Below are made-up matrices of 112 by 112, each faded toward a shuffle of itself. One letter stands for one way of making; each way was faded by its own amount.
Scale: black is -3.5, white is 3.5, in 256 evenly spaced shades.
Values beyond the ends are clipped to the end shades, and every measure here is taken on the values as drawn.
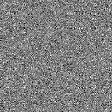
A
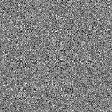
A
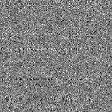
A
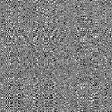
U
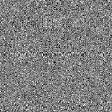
A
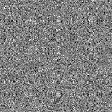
A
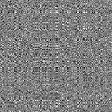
U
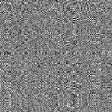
U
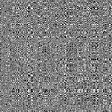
U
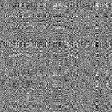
U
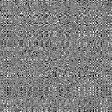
U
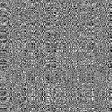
U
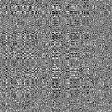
U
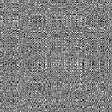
U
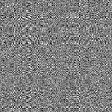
U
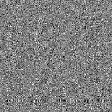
A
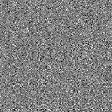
A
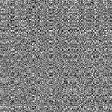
U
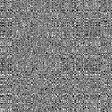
U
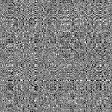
U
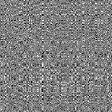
U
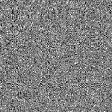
A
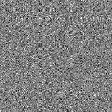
A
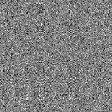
A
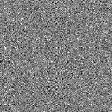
A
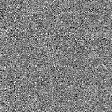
A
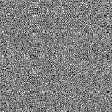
A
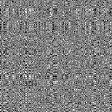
U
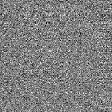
A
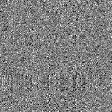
A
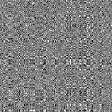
U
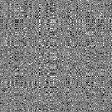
U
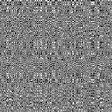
U
